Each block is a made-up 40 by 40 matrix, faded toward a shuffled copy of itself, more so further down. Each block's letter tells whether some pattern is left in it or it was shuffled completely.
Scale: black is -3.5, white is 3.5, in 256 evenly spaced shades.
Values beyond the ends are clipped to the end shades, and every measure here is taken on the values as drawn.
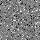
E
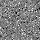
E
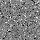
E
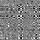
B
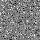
E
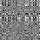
B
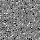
E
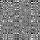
B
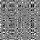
B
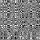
B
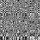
B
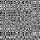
B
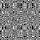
B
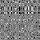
B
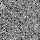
E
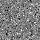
E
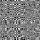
B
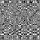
B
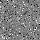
E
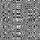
B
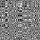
B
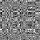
B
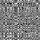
B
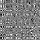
B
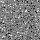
E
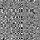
B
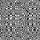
B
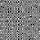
B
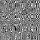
B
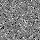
E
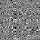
B
